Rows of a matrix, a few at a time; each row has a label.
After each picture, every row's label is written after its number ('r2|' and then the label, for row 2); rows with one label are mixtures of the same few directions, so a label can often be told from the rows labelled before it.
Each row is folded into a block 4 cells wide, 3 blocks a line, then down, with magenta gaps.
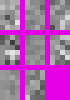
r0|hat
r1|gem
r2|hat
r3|hat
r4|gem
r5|hat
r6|hat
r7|hat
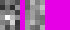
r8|hat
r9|gem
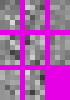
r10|hat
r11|gem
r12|gem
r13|hat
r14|gem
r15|gem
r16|hat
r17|gem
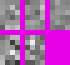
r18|hat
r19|gem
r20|gem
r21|hat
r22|gem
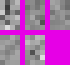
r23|gem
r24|hat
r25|gem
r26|hat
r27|hat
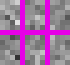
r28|hat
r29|hat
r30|hat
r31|hat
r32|hat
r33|gem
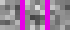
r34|gem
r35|hat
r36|gem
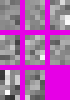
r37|hat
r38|hat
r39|hat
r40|gem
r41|hat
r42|gem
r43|gem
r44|hat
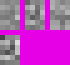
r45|gem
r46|gem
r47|hat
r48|gem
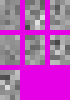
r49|gem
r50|hat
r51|gem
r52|hat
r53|gem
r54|gem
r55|gem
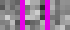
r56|hat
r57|gem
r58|gem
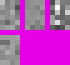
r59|gem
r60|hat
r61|gem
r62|gem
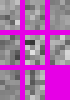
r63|hat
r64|gem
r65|hat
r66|hat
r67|gem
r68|hat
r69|gem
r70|gem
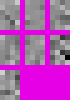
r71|hat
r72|gem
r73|hat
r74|gem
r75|gem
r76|hat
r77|gem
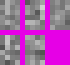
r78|gem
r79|gem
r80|hat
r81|gem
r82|hat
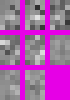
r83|hat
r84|hat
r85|hat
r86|gem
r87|hat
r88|gem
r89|hat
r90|hat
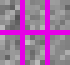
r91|hat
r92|hat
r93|gem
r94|gem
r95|gem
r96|hat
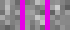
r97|gem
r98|hat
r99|gem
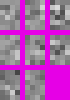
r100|gem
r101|gem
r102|gem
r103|hat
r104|hat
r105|gem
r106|hat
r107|gem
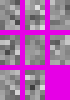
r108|hat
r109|hat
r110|gem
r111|gem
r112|hat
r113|gem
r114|hat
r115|gem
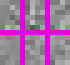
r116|hat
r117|gem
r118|hat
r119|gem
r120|gem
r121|hat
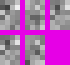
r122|gem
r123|hat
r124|gem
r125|gem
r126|hat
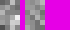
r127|hat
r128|hat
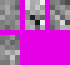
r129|gem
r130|hat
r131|hat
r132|hat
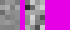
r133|gem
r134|gem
